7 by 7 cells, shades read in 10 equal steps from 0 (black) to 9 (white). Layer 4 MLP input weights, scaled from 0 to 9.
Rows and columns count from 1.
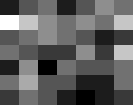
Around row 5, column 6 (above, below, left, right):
2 1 3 4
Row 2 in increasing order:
4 4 5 5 7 7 9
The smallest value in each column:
1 3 0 1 0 1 2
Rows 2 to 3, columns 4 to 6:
4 5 4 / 4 3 1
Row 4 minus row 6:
0 -3 -1 -1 4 1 3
